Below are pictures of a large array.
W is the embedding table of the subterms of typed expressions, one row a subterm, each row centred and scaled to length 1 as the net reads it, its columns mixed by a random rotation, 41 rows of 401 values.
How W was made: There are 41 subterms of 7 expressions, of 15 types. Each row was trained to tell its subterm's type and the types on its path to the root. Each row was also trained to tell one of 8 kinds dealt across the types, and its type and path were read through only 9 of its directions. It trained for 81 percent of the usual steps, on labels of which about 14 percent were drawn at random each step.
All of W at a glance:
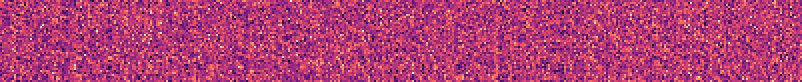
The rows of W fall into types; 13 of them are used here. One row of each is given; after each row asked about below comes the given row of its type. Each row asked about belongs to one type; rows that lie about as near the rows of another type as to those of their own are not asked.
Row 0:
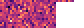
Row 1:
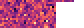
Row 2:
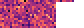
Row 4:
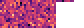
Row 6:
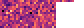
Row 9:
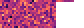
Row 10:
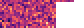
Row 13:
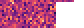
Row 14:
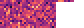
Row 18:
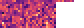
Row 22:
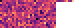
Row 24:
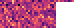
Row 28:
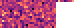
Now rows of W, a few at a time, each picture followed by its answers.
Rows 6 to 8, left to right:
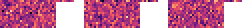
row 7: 28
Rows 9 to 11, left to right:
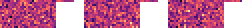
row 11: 10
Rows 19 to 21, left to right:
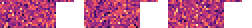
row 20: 1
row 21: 24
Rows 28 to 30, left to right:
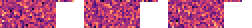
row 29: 28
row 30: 10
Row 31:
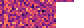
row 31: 13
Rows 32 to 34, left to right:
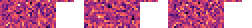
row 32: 6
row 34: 6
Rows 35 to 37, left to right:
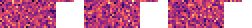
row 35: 24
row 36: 6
